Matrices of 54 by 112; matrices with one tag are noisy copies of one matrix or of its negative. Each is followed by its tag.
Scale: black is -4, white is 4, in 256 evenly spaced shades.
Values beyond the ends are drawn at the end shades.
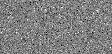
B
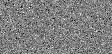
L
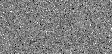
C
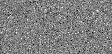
B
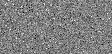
L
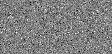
B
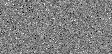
L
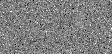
C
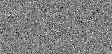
B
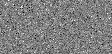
L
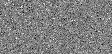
L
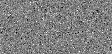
B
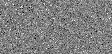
L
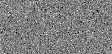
B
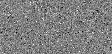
B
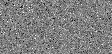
L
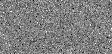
C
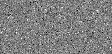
B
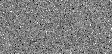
C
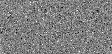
B
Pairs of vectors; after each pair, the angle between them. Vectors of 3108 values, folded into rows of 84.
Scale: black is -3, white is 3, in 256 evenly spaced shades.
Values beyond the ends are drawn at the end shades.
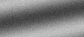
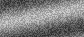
nearly opposite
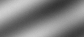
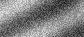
nearly parallel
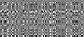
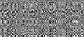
nearly opposite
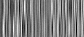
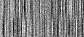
nearly opposite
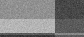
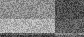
nearly parallel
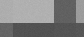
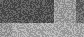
nearly opposite
